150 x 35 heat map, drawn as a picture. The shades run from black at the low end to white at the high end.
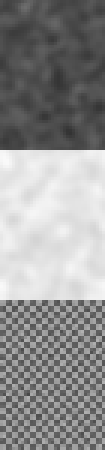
The table splits into 3 rows of 1 panel. Panel 1,1: low, blotchy, faint in contrast. Panel 2,1: very high, blotchy, faint in contrast. Panel 3,1: middling, checkered, strong in contrast.
